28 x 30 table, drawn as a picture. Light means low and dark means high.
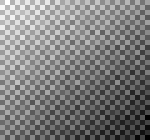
The halves do not mirror each other. There is an overall slope up to the bottom right. A checkerboard runs through the table. The top left is the ninth with the lowest average.
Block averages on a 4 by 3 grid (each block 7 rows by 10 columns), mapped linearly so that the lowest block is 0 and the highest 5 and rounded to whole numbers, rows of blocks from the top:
0 1 2
1 2 3
2 3 4
3 4 5
